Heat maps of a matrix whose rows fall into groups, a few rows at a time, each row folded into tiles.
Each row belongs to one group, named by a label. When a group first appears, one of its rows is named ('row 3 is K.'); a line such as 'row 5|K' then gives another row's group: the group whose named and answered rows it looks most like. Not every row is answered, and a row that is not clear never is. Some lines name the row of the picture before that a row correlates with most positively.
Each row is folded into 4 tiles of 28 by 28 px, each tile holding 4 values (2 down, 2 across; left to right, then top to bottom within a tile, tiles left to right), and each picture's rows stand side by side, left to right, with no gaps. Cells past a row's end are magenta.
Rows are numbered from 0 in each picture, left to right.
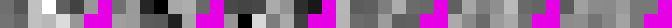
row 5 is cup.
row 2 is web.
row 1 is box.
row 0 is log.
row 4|cup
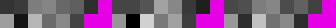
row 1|web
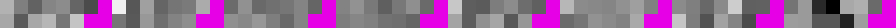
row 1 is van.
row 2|box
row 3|box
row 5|van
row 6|cup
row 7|box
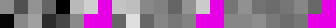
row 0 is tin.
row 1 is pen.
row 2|box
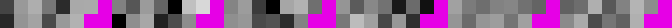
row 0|tin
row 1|tin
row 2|box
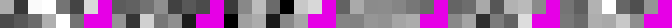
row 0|log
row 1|web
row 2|tin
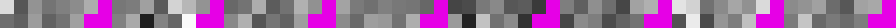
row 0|van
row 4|web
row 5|tin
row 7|pen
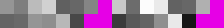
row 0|log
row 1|log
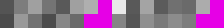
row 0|tin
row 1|van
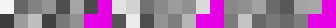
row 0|van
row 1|pen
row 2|pen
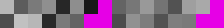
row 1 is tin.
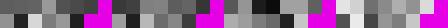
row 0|web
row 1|web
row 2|box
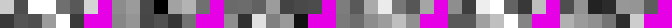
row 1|box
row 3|log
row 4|log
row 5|box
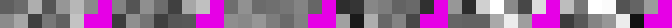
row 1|tin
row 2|box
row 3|web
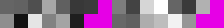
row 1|log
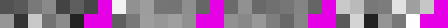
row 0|web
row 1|van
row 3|pen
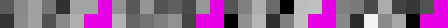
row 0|tin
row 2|tin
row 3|web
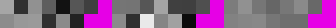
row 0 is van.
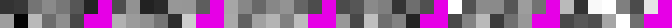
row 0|web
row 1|box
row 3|web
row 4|van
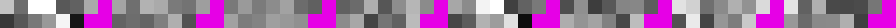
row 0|log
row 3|pen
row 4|log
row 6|pen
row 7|van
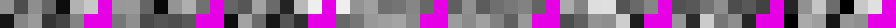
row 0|tin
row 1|box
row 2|tin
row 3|van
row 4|box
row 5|log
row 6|web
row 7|tin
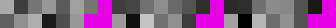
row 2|web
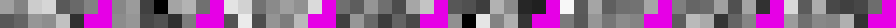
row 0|log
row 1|box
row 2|pen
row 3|tin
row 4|web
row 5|van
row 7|van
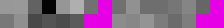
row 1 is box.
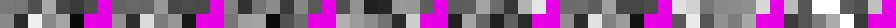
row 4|tin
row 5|web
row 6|pen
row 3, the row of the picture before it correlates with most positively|1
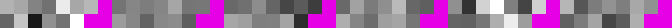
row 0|pen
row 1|cup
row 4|log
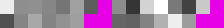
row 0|van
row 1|log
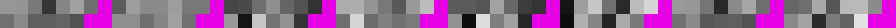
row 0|box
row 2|web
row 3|pen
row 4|web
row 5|tin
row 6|box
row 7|pen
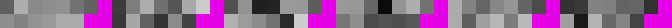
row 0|cup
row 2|box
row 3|box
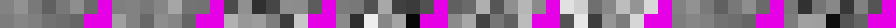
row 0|box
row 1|cup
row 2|box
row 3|web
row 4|pen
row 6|box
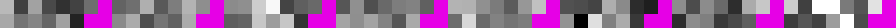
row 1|pen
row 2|log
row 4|pen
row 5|web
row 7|log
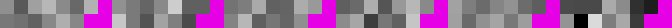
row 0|log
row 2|pen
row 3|pen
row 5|web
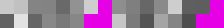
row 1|cup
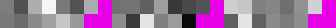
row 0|log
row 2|pen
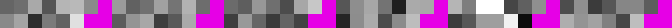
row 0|pen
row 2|tin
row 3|tin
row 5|box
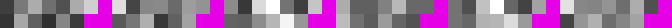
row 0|tin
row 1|van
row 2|log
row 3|cup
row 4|log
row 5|van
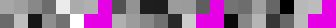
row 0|pen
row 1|box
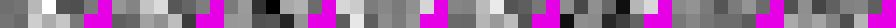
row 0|log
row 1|log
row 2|box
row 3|pen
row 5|tin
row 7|box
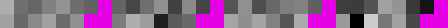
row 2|box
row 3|web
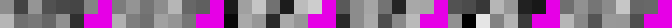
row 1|cup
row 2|tin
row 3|tin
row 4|web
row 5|cup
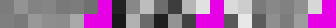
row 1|tin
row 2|pen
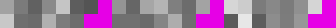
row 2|pen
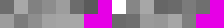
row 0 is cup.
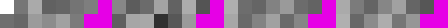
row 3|cup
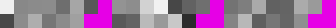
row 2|pen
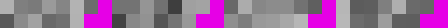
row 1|tin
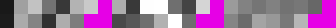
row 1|log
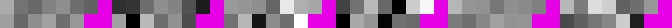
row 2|pen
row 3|tin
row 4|van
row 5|log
